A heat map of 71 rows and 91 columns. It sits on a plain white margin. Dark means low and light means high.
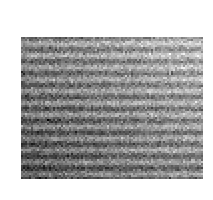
Ninth with the highest average: top right. Ninth with the lowest average: bottom left. Slope: up to the top right. Stripes: horizontal, repeating 12 times.
